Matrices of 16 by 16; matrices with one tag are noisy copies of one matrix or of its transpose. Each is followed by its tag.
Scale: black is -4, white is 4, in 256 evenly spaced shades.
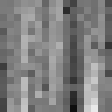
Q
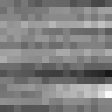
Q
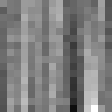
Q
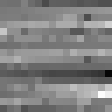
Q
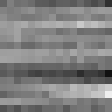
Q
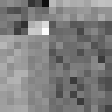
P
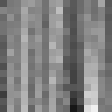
Q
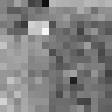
P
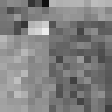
P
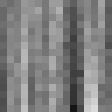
Q
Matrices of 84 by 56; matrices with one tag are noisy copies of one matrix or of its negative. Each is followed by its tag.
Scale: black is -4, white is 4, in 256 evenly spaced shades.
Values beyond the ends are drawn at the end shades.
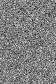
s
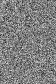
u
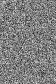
u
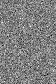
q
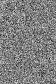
u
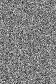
q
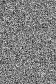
u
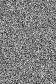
u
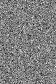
q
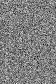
q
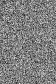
u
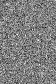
u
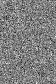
u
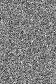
q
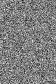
u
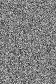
q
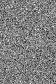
s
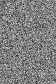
u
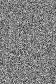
q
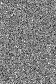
q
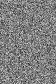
q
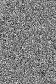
u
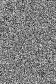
u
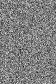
q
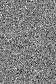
s
